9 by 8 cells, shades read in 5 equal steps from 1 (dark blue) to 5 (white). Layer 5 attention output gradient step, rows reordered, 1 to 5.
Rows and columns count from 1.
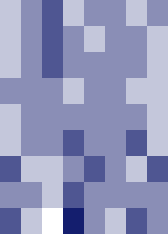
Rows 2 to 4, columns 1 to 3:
4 3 2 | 4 3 2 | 3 3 3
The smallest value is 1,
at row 9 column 4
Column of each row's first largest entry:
1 1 1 4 1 1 2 3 3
